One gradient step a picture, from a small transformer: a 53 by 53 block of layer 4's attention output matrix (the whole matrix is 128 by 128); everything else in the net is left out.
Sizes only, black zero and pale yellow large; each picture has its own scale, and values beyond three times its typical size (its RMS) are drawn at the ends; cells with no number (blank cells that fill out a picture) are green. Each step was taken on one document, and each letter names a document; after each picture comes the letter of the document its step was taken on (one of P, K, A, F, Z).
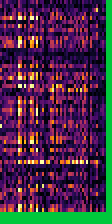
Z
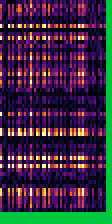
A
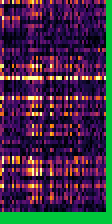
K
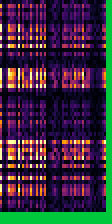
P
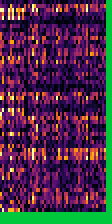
K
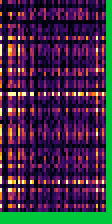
P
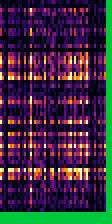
A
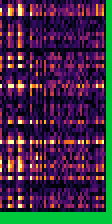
P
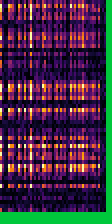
A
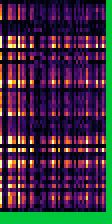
P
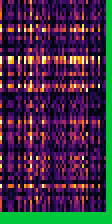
A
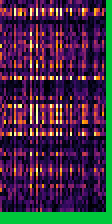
K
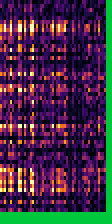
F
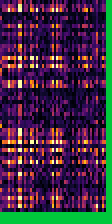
Z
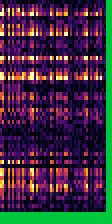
K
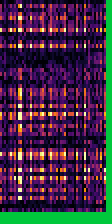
F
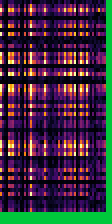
A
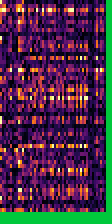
Z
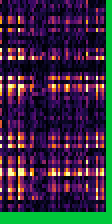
Z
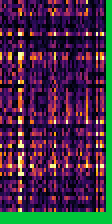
Z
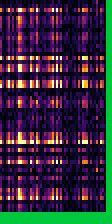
Z
